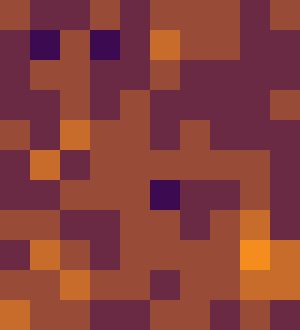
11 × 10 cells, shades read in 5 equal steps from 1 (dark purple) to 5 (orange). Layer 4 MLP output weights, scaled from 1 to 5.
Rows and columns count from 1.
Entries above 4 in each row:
0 0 0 0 0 0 0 0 1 0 0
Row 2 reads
2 1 3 1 2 4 3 3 2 2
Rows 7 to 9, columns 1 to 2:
2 2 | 3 3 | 2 4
